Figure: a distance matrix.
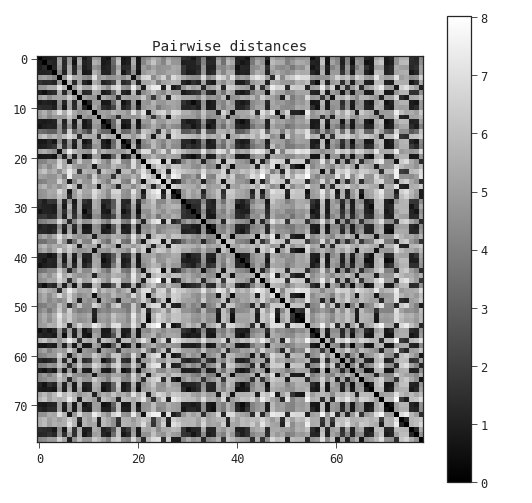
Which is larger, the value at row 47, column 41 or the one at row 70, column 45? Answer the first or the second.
the first
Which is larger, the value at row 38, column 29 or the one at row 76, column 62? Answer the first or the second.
the first
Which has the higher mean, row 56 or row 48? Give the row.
48
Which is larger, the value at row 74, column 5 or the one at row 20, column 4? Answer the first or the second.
the first
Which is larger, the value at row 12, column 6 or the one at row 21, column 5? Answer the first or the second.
the first
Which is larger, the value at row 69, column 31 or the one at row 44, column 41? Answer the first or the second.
the first
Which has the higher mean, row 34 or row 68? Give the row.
68
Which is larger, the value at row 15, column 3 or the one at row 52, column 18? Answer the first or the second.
the second
